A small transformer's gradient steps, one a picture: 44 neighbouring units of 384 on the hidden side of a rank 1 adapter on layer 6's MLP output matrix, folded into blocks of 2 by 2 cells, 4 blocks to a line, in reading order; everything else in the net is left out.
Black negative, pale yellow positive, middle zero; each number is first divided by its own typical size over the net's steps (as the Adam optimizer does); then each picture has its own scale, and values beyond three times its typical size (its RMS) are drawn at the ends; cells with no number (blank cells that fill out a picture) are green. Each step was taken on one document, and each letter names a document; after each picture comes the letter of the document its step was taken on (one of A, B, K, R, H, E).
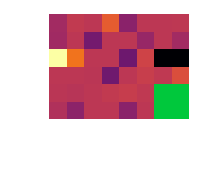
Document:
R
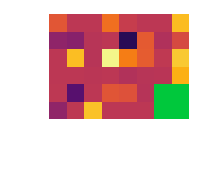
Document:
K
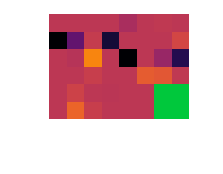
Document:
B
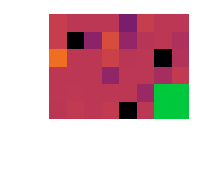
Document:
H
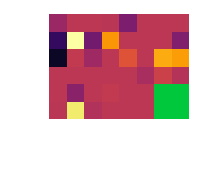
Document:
B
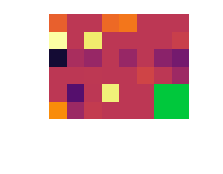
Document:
B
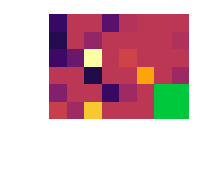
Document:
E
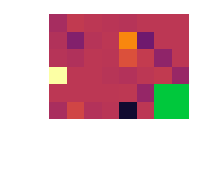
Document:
H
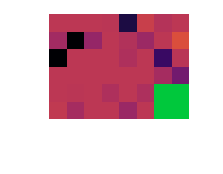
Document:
H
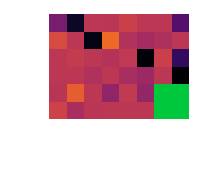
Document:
K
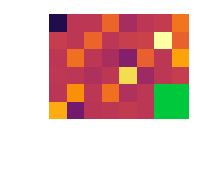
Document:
K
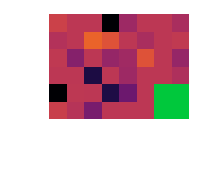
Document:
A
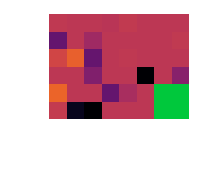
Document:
E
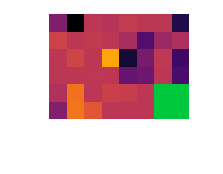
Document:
K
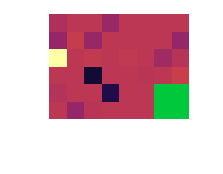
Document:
E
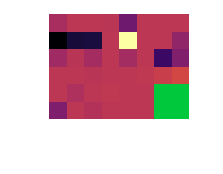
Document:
B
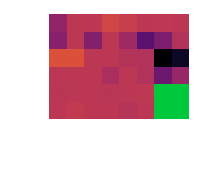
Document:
R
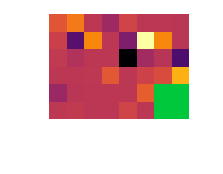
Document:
R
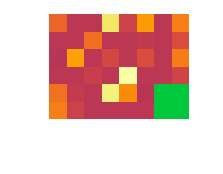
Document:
A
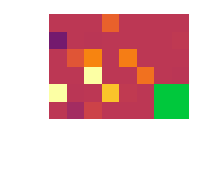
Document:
E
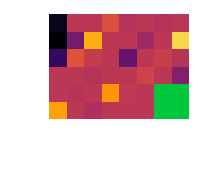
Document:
B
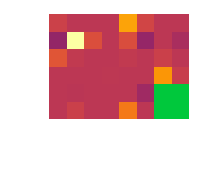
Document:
H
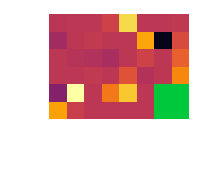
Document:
A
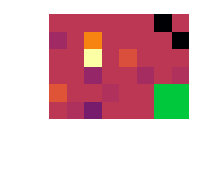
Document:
E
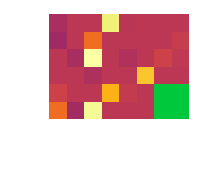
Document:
B
